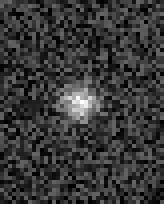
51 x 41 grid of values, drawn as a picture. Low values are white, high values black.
The ninth with the lowest average is the centre. On average the colour sits 80% of the way up the scale. There is no seam. There are no regular stripes. One dip sinks in the centre. No overall slope runs across the table.
